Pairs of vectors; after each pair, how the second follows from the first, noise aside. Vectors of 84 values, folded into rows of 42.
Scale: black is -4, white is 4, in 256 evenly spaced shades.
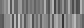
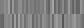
shrunk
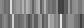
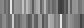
copied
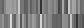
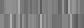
shrunk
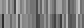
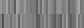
shrunk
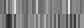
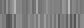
shrunk
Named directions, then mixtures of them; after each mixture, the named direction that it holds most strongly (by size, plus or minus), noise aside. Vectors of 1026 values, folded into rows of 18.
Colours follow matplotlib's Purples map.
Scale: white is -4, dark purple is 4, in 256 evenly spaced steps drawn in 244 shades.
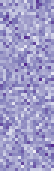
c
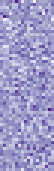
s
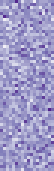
s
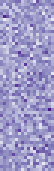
s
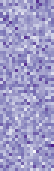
c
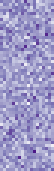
c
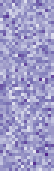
c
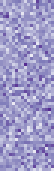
c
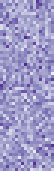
c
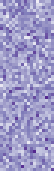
c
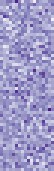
s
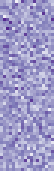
s
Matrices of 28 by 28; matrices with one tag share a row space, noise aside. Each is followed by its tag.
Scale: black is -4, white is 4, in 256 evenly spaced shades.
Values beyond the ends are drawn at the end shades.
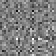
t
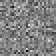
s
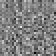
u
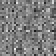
u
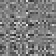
s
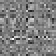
s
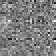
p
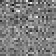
s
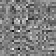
s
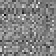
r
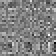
p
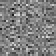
s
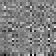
p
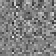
u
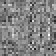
p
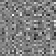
u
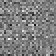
r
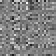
s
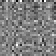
u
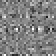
t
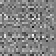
r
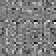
u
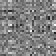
p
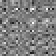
t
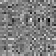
p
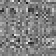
s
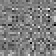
p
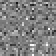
t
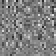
u
